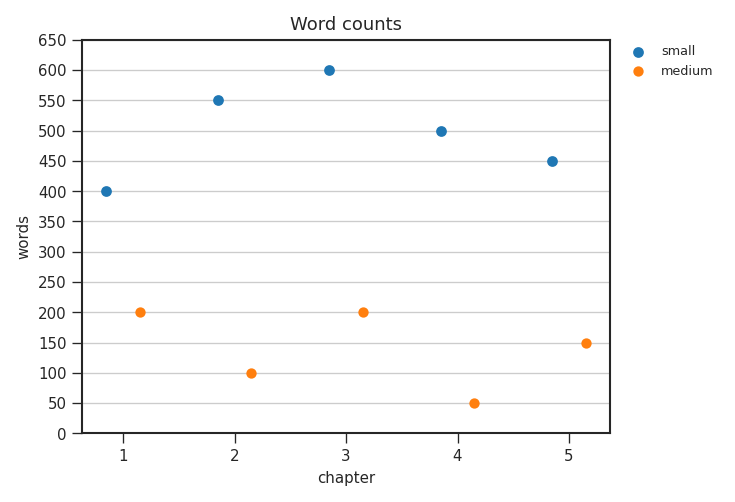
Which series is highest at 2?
small
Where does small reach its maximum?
3
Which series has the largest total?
small
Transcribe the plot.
Title: Word counts
x-axis: chapter, ticks 1 2 3 4 5
y-axis: words, ticks 0 50 100 150 200 250 300 350 400 450 500 550 600 650
Legend: small, medium
Values:
small: 400 550 600 500 450
medium: 200 100 200 50 150
